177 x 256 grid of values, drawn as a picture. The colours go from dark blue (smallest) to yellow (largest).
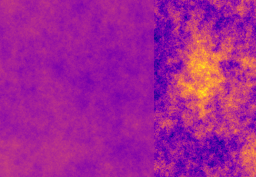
Histogram: skewed, a long tail of high values. Lone odd cells: none. Stripes: none. Ninth with the highest average: middle right. Seam: vertical, 60% of the way across, the left part calmer.
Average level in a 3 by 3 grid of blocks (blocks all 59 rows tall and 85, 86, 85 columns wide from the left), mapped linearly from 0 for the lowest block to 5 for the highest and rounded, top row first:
102 | 105 | 211
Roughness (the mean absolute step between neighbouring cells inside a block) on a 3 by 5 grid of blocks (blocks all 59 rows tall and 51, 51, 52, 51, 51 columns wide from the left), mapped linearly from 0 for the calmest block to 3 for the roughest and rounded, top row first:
00033 | 00033 | 00033
